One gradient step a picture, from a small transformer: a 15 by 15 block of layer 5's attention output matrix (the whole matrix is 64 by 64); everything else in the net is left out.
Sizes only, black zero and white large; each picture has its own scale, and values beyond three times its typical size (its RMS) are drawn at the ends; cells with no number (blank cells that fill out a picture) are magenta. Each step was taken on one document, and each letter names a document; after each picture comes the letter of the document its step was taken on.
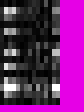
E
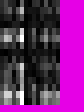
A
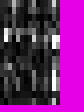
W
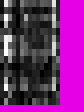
W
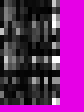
W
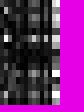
E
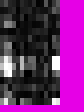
W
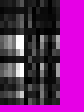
A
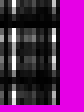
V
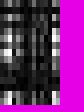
W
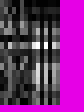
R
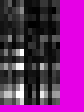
A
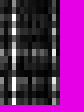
V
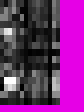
E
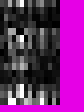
A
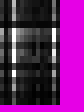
V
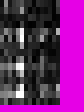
A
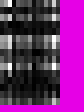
W
